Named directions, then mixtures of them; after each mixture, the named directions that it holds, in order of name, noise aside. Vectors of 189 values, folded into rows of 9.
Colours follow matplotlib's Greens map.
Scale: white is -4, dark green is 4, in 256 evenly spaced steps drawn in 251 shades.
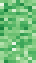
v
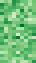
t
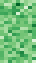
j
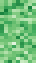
j, t, v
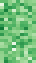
v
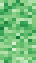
t, v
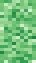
j, t, v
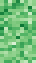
j, t, v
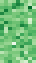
j, t, v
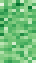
j, v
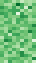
j
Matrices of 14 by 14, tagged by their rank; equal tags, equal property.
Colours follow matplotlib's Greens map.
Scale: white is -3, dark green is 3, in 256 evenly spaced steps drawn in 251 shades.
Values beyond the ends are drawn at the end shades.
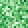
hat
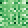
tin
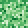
hat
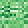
tin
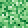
hat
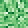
tin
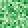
hat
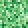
hat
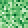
hat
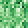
tin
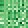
tin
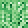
tin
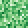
hat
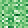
tin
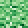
tin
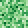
hat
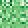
tin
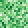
hat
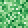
hat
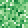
hat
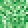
tin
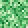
hat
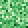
hat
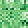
tin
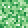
hat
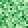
hat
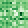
tin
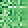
tin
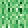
tin
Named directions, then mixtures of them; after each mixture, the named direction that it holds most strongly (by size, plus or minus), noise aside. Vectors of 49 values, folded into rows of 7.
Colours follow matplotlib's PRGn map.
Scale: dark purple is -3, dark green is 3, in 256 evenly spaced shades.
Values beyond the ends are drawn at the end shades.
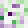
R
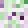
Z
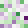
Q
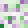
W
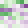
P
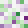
Q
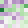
P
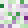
Q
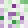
R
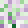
W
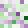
Q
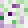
R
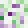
R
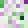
Z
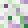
W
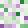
Q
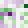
P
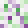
W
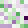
Q
